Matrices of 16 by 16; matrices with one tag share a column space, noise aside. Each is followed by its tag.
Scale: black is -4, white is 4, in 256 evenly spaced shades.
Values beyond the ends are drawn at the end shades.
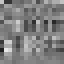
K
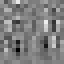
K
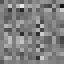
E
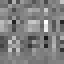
K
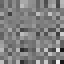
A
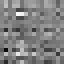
A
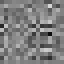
E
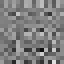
A
